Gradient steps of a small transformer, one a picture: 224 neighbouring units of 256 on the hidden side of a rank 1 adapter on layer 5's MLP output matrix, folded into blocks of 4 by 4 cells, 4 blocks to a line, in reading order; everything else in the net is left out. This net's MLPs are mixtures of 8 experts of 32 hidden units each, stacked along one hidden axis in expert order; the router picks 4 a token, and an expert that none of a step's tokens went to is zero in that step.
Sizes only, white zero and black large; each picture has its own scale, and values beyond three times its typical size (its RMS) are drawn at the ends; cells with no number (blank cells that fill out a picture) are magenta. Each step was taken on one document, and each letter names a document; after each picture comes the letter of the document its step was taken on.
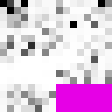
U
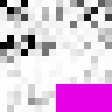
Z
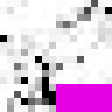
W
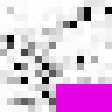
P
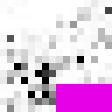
W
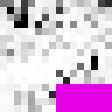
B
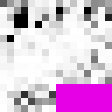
B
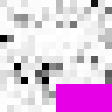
W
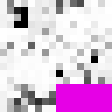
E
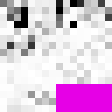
U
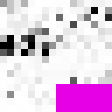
Z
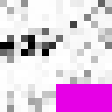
Z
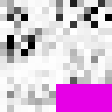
Z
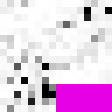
W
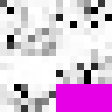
E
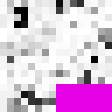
E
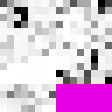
B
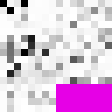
Z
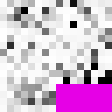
B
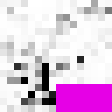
W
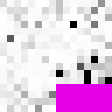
E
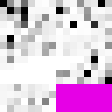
U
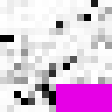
W
